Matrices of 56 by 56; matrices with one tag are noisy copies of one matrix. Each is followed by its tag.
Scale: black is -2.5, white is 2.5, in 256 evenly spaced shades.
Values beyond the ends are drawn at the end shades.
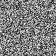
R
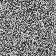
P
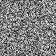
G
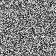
R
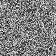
P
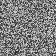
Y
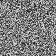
P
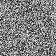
P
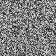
G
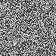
P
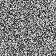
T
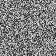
T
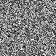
G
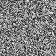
G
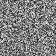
G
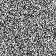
T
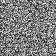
Y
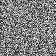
Y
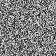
T
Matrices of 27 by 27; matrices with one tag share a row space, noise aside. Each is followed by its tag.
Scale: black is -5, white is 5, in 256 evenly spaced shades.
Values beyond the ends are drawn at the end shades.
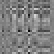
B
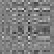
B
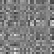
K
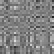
K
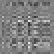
B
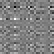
K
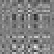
B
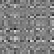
K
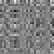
K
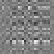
B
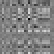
B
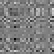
K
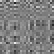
K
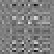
B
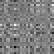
K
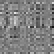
K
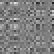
K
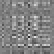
B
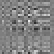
B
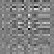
B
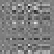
B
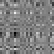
K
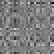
K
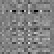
B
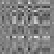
B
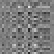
B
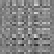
B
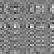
K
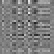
B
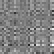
K
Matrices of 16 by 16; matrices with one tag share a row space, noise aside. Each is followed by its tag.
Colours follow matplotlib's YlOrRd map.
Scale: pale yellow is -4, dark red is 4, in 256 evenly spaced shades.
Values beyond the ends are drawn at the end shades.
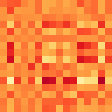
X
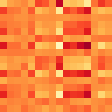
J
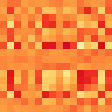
X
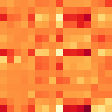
J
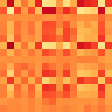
X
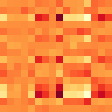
J
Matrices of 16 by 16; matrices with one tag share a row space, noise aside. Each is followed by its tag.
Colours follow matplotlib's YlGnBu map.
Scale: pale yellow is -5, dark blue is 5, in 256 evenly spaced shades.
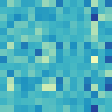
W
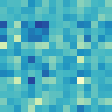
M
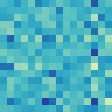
W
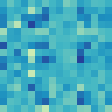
M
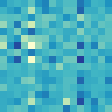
M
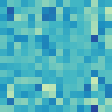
W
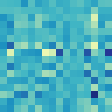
W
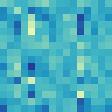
M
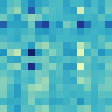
M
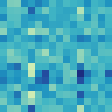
M
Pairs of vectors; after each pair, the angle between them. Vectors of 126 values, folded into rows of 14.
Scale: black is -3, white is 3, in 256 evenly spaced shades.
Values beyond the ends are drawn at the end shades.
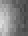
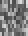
orthogonal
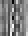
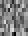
partly aligned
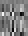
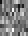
partly opposed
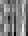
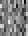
partly opposed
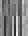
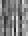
nearly parallel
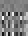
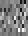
orthogonal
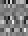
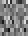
nearly opposite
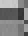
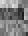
nearly parallel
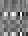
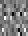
partly opposed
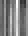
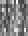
partly aligned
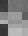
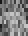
partly aligned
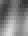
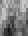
nearly opposite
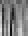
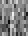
partly opposed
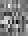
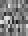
nearly parallel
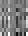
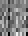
nearly opposite
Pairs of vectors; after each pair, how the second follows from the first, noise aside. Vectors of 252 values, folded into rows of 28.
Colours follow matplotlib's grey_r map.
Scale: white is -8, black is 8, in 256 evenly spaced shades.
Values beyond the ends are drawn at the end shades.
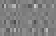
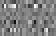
scaled up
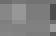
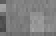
reversed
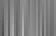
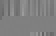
partly zeroed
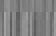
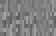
sign-scrambled
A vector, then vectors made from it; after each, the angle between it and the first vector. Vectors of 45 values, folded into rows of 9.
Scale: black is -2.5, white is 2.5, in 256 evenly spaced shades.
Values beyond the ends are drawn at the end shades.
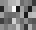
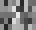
partly aligned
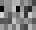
nearly parallel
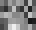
partly aligned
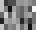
orthogonal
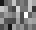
partly opposed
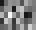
orthogonal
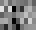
partly opposed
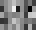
nearly parallel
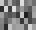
partly aligned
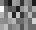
orthogonal
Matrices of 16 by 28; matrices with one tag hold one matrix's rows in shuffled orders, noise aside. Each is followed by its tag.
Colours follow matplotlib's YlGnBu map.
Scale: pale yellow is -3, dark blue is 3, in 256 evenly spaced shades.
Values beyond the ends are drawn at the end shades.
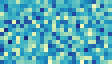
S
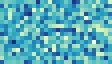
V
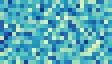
S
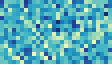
V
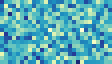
S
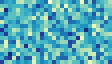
S
